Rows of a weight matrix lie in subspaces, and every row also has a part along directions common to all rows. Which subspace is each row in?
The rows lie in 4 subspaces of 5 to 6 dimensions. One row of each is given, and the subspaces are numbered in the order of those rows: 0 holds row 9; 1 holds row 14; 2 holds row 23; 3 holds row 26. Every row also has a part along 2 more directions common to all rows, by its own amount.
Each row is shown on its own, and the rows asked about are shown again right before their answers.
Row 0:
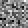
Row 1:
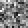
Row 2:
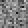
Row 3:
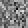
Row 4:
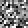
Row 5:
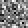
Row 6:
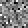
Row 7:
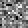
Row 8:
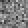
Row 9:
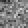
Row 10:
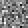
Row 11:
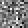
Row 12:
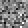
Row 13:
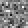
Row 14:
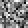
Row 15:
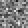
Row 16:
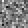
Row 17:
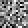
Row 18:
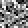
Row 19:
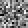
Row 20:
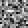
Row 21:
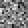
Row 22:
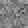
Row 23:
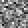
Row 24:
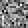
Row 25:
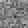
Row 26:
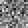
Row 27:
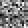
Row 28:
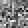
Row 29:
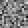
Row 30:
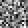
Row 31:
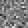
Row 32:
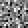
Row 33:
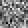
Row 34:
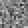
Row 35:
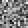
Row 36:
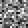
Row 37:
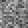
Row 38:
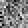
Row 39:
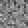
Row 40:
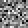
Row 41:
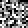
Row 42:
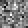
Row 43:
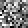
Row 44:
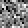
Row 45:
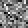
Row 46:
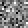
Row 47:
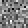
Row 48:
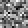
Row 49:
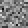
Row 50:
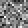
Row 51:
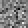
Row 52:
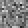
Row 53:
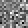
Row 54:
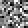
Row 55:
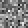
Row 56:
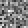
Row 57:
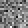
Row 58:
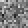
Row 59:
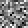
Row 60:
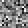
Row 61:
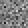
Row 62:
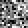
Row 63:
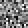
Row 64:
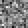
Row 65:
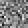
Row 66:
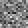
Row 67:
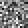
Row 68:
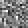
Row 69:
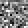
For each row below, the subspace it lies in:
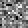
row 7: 1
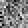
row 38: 1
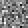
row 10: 1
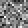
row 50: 1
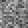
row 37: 1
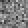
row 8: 0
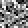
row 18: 0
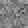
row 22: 0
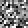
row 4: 3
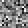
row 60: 2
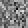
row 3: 1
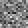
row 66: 1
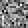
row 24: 2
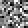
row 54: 3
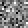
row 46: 3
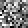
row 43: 1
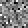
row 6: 2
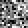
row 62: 0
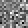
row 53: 2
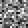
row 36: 3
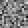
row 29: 2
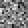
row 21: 0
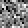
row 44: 0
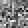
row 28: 0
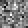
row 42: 3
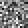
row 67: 3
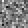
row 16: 2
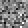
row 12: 1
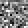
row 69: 3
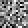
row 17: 3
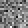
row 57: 1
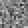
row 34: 2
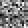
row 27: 2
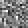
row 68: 1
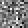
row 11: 3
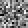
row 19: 0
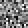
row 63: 2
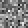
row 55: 2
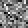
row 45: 1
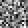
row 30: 2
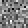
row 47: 2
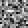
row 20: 3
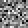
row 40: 1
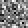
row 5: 0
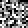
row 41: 0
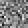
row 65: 1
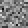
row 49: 3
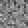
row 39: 0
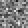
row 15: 1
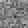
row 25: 0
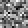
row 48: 1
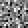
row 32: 3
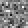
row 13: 3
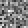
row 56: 3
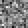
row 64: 2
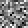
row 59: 3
